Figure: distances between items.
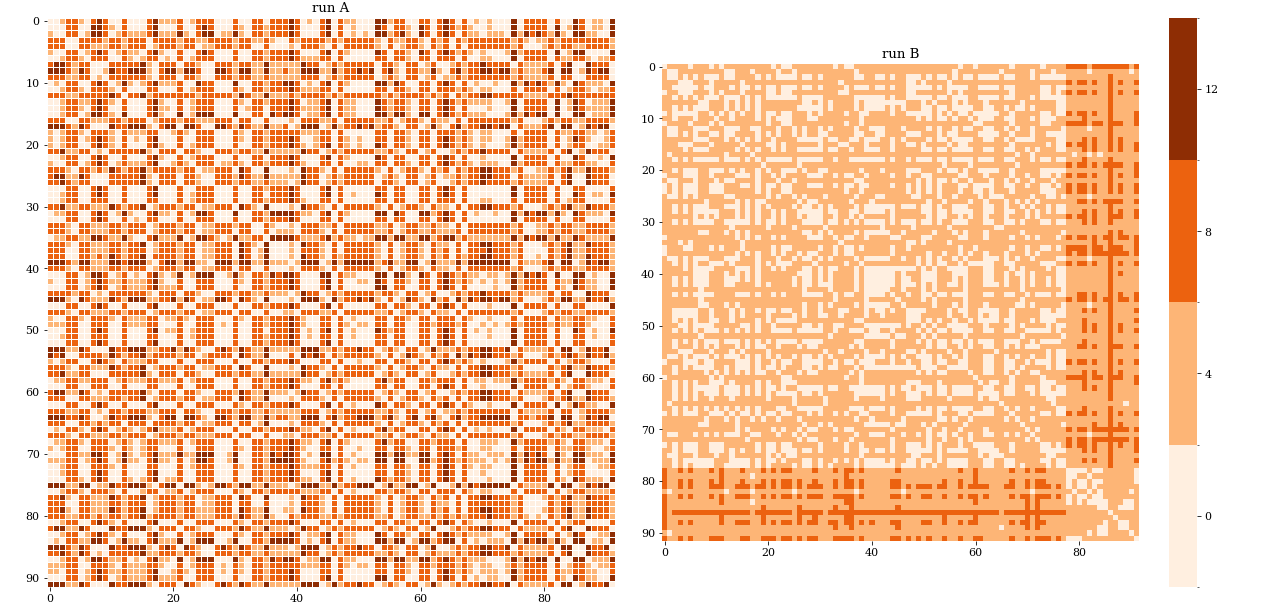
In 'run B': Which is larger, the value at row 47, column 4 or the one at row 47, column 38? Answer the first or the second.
the second
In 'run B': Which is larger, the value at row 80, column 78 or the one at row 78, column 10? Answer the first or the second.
the second
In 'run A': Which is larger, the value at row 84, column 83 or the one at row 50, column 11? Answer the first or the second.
the first
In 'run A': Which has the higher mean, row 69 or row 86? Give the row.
86
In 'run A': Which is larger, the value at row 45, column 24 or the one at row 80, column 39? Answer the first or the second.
the second
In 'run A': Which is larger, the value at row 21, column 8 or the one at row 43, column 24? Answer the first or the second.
the second
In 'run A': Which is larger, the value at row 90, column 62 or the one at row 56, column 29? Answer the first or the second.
the second
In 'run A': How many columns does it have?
92
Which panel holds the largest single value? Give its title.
run A
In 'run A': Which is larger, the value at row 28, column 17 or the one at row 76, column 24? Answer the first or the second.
the first
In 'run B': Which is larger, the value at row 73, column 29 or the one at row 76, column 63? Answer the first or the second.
the first
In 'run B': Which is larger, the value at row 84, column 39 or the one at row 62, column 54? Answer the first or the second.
the first
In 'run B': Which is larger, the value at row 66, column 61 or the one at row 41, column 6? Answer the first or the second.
the first
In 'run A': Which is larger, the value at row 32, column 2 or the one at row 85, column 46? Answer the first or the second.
the second
